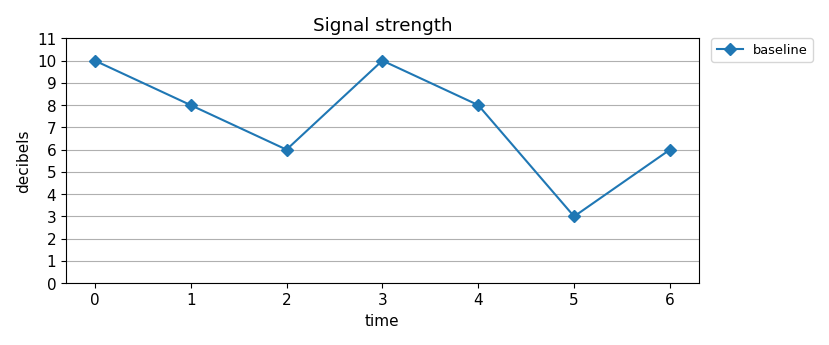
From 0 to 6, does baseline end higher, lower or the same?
lower
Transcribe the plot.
Title: Signal strength
x-axis: time, ticks 0 1 2 3 4 5 6
y-axis: decibels, ticks 0 1 2 3 4 5 6 7 8 9 10 11
Legend: baseline
Values:
baseline: 10 8 6 10 8 3 6
